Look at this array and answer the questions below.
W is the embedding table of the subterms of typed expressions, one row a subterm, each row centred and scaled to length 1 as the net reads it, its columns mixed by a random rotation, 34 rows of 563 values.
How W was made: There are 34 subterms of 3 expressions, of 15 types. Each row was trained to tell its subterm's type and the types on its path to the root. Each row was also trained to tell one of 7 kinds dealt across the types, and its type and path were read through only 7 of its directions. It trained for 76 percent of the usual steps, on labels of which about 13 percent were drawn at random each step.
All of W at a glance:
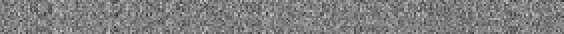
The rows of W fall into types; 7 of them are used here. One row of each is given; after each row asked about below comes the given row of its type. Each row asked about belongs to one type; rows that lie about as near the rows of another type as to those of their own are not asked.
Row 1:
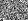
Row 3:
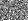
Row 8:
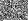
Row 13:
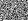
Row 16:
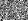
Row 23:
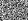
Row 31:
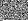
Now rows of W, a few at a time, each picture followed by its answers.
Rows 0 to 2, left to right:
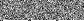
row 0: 31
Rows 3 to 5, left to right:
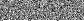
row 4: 8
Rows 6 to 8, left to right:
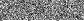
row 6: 8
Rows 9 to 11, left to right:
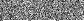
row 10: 23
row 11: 3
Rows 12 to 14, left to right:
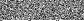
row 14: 31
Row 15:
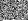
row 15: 31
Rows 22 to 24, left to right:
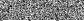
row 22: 8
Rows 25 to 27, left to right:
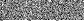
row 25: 23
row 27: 31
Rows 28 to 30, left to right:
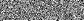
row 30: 16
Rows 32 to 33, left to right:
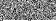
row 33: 8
